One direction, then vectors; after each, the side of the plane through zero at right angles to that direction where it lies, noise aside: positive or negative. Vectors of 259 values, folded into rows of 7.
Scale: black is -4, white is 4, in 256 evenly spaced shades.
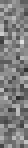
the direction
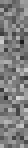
negative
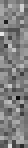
positive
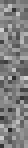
positive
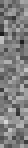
negative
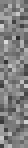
positive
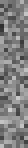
negative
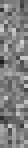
positive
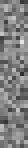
positive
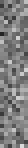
negative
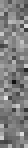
positive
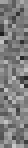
negative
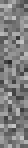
positive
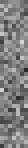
positive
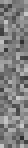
negative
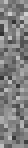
negative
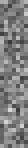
negative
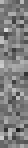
negative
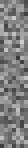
positive
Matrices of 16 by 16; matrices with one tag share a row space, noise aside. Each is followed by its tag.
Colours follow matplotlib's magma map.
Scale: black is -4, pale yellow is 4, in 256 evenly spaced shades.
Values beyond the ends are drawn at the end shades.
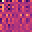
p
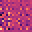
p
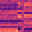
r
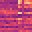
r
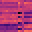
r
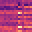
r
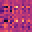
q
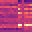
r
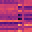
r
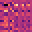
q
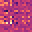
q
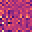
p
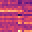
r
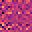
p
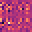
p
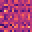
q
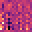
p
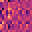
p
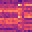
r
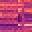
r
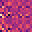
p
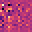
p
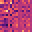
q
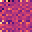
p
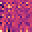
p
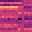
r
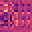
q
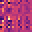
p
